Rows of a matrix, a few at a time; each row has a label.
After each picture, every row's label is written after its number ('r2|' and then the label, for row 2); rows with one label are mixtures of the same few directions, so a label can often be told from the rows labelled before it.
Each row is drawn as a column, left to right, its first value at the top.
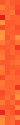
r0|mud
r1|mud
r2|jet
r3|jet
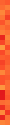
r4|jet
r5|mud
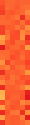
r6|jet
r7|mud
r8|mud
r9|mud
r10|mud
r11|jet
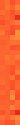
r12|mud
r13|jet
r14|jet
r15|mud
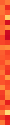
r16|jet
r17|mud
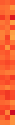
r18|mud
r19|jet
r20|mud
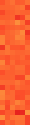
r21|jet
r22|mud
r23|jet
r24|mud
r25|mud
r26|mud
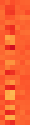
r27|jet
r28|jet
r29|jet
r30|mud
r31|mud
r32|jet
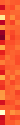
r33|mud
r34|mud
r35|mud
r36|jet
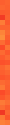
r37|mud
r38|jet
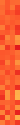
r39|jet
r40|jet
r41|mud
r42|jet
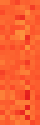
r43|jet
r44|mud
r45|jet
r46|mud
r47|mud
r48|jet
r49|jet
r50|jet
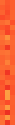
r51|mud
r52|jet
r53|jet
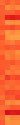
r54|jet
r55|mud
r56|mud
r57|mud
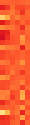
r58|mud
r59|mud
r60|jet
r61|mud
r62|jet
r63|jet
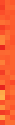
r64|jet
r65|mud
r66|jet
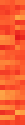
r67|jet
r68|jet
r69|jet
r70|mud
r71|mud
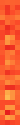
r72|mud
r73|jet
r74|jet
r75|mud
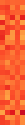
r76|mud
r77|jet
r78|mud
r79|mud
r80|mud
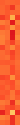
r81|mud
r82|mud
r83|mud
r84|mud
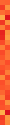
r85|mud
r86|mud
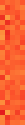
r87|mud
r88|mud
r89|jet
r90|mud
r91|jet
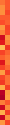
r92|jet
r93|jet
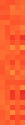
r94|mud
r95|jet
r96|jet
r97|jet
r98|jet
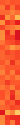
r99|mud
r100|mud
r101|jet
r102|mud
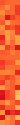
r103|jet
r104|mud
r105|mud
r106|jet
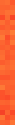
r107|mud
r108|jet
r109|mud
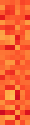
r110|mud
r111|jet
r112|jet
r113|jet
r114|jet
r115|mud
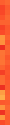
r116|jet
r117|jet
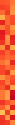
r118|mud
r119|jet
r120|jet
